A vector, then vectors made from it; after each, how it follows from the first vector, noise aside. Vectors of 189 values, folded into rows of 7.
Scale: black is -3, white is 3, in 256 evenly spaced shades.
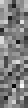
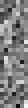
wrapped around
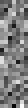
wrapped around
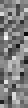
wrapped around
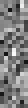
wrapped around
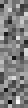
wrapped around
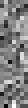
wrapped around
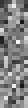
negated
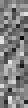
wrapped around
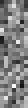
negated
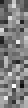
negated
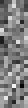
negated
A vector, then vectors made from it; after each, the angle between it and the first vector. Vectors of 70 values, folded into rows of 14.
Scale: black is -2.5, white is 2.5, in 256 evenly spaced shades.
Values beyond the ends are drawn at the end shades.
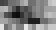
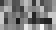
partly aligned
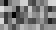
partly aligned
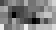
nearly parallel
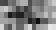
nearly parallel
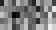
partly aligned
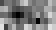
nearly parallel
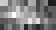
nearly opposite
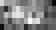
nearly opposite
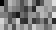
partly aligned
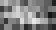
nearly opposite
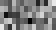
partly aligned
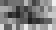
nearly parallel
